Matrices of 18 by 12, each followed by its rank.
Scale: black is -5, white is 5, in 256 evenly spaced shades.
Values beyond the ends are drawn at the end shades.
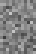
full rank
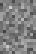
full rank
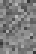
full rank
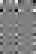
one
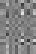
two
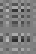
one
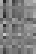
two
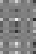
one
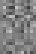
two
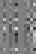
two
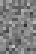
full rank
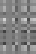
one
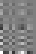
one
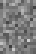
full rank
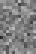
full rank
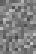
full rank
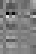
two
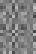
two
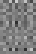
two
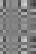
one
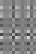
one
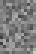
full rank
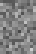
full rank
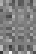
two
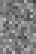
full rank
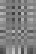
one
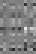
two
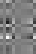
one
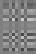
one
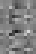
two
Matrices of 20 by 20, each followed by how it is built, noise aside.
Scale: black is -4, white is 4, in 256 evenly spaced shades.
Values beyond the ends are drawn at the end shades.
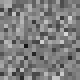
noise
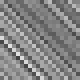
Toeplitz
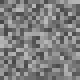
noise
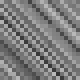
Toeplitz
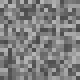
noise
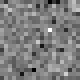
noise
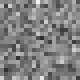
noise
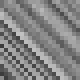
Toeplitz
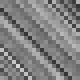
Toeplitz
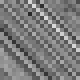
Toeplitz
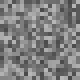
noise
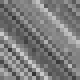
Toeplitz
